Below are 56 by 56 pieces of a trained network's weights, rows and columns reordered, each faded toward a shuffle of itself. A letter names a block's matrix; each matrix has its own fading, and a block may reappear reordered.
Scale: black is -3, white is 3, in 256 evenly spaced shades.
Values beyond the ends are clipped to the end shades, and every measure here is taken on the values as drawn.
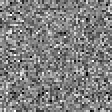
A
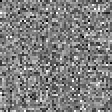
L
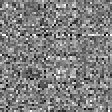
L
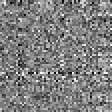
L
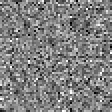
A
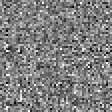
A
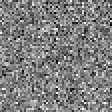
A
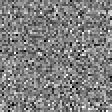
A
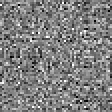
A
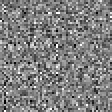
A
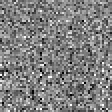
A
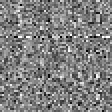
L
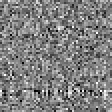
L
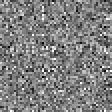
A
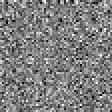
A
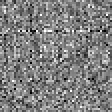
L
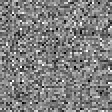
A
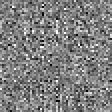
A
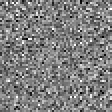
A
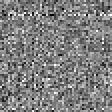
L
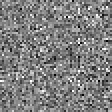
A
